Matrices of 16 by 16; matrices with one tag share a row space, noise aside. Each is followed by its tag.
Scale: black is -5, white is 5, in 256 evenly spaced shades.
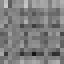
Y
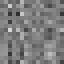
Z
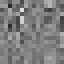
Z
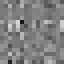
Z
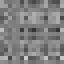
Y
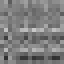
Y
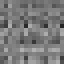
Y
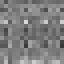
Y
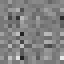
Z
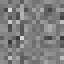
Z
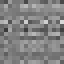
Y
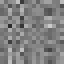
Z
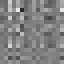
Z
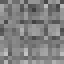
Y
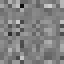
Z
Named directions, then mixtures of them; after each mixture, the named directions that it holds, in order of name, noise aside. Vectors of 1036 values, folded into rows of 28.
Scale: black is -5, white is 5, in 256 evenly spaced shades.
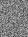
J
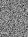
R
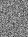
J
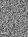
J, R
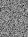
R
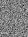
R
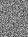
J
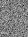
R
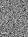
J, R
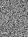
J, R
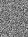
J, R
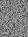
J, R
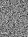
J, R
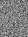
J, R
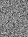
J, R
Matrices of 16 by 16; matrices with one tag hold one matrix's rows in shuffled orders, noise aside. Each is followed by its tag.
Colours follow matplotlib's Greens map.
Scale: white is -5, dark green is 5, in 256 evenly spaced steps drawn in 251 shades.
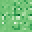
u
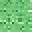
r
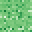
r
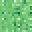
u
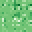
u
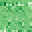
r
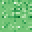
u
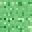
r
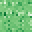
r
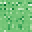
r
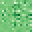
u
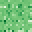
r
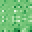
u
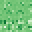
r
